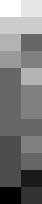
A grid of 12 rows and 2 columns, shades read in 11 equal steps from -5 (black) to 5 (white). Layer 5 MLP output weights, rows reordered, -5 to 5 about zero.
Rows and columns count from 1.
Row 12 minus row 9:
-3 -3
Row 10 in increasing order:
-2 -1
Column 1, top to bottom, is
5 3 2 1 -1 -1 -1 -1 -2 -2 -2 -5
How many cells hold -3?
1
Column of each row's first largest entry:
1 1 1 1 2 2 2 1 2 2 1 2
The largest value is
5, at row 1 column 1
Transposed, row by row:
5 3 2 1 -1 -1 -1 -1 -2 -2 -2 -5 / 4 3 -1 0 2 0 0 -1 0 -1 -4 -3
